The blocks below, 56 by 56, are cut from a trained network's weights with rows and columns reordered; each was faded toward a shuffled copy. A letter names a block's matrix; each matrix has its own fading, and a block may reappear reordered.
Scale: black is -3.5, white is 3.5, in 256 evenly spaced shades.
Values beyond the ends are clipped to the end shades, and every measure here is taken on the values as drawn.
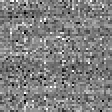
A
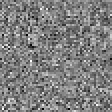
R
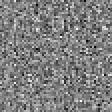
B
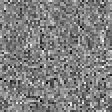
R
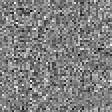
B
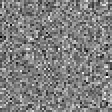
B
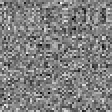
R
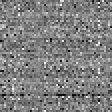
A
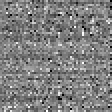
A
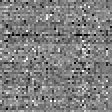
A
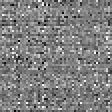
A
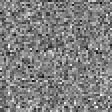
B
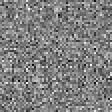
R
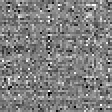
A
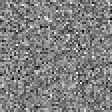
B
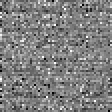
A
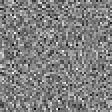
R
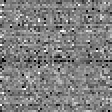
A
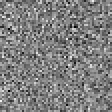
B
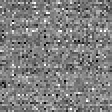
A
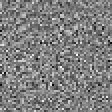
R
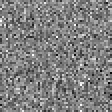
B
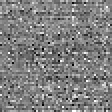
A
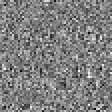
R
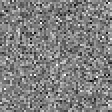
B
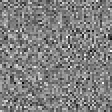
R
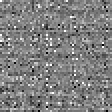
A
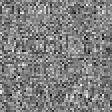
R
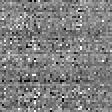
A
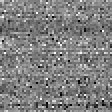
A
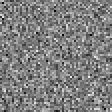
B
